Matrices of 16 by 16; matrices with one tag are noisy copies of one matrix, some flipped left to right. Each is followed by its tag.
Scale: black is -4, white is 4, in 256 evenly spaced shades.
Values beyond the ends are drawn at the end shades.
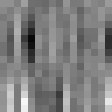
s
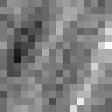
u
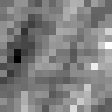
u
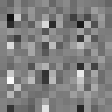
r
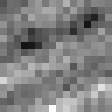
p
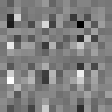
r
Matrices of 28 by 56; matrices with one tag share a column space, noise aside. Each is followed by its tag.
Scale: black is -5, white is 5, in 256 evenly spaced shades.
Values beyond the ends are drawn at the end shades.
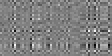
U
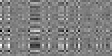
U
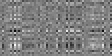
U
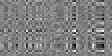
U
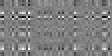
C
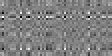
C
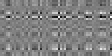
C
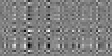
U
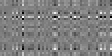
C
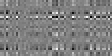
C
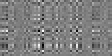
U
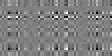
C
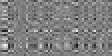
U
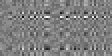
C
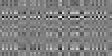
C
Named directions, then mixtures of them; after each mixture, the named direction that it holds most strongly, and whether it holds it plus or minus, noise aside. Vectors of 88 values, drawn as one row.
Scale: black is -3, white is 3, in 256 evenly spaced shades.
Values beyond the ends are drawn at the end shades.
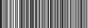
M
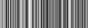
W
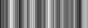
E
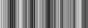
E, minus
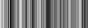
E, minus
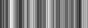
E, plus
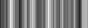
E, plus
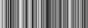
W, plus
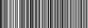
M, plus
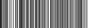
M, plus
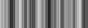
E, minus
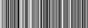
W, plus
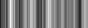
E, plus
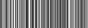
M, plus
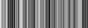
E, minus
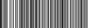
M, plus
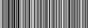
M, minus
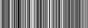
M, minus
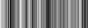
E, minus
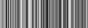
W, plus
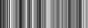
E, plus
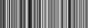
W, minus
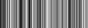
W, minus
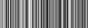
W, plus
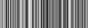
W, plus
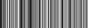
W, minus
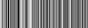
W, plus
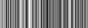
W, plus
